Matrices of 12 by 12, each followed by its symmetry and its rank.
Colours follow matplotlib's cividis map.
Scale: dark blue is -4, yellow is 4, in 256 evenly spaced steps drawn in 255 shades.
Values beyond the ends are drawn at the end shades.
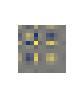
symmetric, rank one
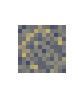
symmetric, full rank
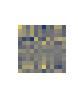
neither, rank two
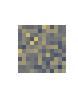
symmetric, full rank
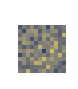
symmetric, full rank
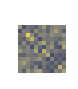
symmetric, full rank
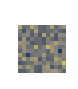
neither, full rank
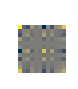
symmetric, rank one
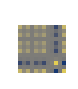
symmetric, rank one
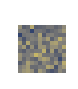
neither, full rank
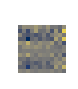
neither, rank two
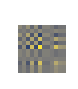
symmetric, rank one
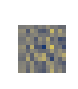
neither, rank two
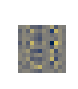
neither, rank two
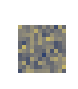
neither, full rank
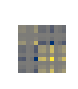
symmetric, rank one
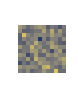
neither, full rank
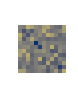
symmetric, full rank
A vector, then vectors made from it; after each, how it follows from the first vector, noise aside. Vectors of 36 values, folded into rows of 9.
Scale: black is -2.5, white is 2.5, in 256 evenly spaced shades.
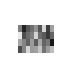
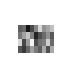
wrapped around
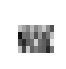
reversed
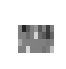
partly zeroed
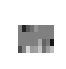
partly zeroed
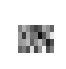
wrapped around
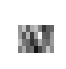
wrapped around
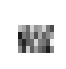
reversed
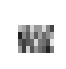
reversed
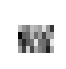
reversed
